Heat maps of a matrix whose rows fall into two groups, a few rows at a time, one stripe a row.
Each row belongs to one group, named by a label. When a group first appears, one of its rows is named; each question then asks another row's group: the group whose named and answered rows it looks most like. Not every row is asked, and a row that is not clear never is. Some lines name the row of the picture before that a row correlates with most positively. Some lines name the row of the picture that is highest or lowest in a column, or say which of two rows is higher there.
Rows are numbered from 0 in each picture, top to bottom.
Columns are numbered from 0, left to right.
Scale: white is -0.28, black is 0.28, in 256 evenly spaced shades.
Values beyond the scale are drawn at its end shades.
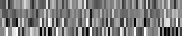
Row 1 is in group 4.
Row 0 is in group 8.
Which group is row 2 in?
4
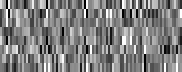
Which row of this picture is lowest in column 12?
1
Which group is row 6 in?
4
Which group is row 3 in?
8
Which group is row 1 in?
8
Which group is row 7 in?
4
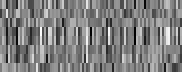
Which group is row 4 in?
4
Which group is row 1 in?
8
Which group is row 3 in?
4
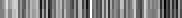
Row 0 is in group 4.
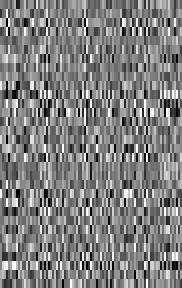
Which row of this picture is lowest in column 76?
12
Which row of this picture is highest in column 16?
3
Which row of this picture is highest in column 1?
28
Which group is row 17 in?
8
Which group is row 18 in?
4
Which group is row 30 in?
4
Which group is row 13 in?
8
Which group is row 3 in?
8
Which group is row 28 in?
4
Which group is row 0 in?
8
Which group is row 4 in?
4
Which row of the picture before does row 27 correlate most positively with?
1
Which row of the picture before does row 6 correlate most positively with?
0
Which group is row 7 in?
8
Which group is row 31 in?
8
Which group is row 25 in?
4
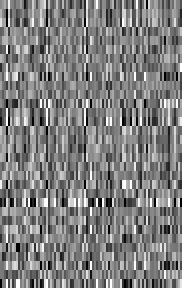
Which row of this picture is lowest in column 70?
13
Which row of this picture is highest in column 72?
11
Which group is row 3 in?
8
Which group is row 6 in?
4
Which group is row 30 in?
4
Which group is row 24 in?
8
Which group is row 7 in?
8
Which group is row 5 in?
8
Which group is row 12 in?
8
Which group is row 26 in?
8
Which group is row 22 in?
8
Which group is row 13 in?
8
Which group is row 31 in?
8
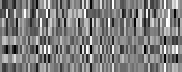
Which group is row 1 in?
8
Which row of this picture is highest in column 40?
5
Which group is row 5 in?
4
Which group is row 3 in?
4
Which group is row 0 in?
4
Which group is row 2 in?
4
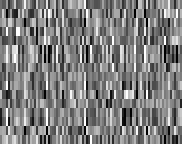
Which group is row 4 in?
4
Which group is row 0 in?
8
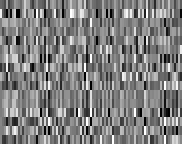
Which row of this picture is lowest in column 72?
14
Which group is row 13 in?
4
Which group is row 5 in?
8
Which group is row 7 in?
8
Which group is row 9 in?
4
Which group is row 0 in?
8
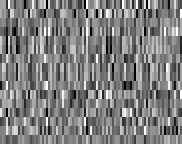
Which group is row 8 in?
4
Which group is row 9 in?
8
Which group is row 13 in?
8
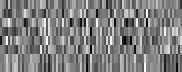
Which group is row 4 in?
8
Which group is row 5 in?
4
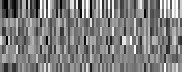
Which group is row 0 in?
4
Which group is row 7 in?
4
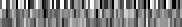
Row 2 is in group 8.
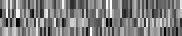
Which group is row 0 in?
8
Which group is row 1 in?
8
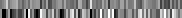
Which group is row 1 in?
4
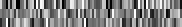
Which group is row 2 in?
8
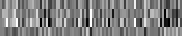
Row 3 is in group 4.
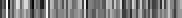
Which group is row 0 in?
8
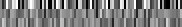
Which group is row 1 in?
8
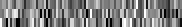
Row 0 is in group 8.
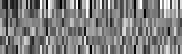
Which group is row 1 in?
4
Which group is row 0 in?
4
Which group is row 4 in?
8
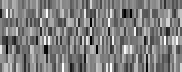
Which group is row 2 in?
4
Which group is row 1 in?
8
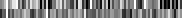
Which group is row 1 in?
8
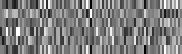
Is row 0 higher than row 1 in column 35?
No
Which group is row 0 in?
4
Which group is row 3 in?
8
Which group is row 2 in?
4
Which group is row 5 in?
4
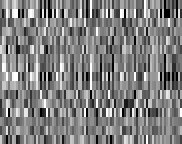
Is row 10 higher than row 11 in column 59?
No
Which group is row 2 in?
8
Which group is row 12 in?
8
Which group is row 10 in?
4
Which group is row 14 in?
8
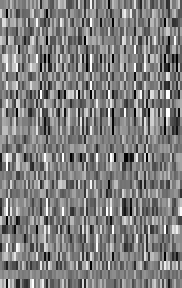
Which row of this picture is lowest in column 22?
17
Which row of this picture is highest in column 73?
17
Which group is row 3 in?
4
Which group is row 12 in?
4
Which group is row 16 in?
8
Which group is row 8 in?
4
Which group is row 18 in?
8
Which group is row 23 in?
8
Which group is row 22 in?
8
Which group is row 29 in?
4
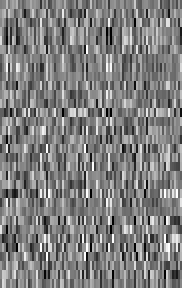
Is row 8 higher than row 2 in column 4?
Yes
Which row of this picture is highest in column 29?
24
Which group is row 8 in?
8
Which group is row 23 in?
8
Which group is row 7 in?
8
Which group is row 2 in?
4
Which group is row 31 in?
4
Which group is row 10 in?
8
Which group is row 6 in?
8
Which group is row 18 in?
4
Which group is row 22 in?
8
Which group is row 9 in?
4
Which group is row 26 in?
4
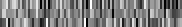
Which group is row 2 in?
8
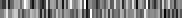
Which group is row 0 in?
8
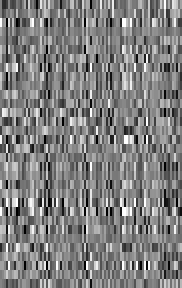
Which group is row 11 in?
4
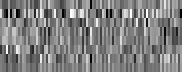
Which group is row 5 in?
8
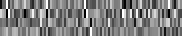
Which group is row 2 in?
4
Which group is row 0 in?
8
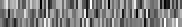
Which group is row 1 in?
8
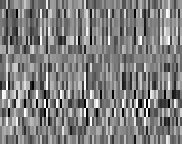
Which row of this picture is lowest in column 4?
11
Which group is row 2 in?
4
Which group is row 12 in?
8
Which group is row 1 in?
4
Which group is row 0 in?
8
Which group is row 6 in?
8
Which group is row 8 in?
8
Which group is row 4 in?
4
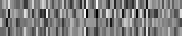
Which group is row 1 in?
8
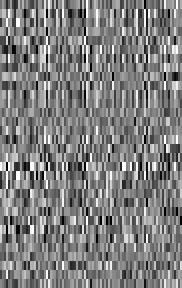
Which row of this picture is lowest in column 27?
24
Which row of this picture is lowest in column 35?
26
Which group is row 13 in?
4
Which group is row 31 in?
4
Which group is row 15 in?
4
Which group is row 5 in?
4
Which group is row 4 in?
8
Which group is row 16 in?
4
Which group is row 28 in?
8
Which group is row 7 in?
4
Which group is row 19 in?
8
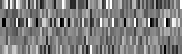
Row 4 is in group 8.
